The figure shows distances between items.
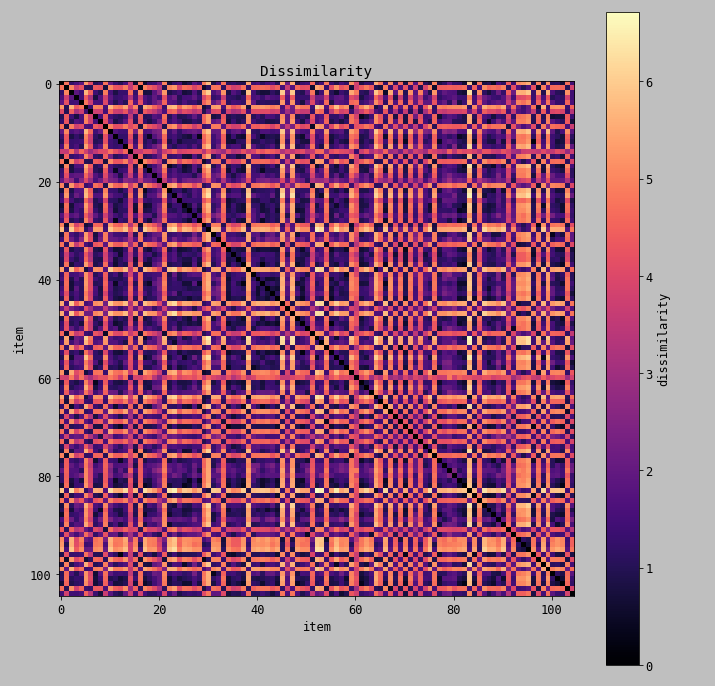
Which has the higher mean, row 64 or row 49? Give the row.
64
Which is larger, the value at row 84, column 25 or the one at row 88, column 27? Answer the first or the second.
the second
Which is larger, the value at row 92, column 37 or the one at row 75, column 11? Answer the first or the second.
the first
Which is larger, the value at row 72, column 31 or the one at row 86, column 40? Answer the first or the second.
the first
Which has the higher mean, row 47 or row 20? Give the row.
47
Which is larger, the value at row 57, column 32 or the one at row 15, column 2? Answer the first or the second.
the first
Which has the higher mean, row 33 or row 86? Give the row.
33
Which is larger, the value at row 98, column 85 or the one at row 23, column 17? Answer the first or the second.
the first
